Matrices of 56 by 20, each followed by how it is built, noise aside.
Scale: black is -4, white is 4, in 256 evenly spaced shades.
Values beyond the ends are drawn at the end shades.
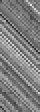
Toeplitz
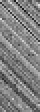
Toeplitz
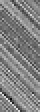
Toeplitz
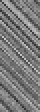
Toeplitz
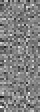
low rank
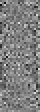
low rank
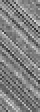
Toeplitz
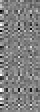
low rank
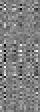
low rank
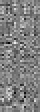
low rank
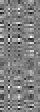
low rank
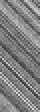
Toeplitz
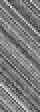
Toeplitz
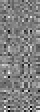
low rank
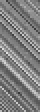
Toeplitz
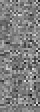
low rank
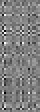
low rank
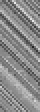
Toeplitz
